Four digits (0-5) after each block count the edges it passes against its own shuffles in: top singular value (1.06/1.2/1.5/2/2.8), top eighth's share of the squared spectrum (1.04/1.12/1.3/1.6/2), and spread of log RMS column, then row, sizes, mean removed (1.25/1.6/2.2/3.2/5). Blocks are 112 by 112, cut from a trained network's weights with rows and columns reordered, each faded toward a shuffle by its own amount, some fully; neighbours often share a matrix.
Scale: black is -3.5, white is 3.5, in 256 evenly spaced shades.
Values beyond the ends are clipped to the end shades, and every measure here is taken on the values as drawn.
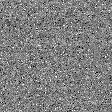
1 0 0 0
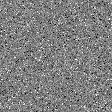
0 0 0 0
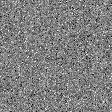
0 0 0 0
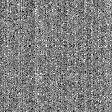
3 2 0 2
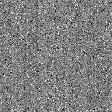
2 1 0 0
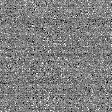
3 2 2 0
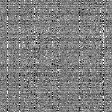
4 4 4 0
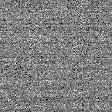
3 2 2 0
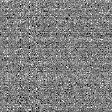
3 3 3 0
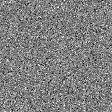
0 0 0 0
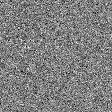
1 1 0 0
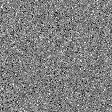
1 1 0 0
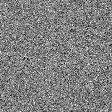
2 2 0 0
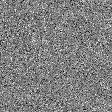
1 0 0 0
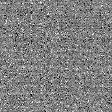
3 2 2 0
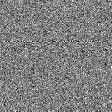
4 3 0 2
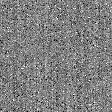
2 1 0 1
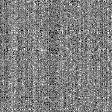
4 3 1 3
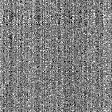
4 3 1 3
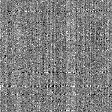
4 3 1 3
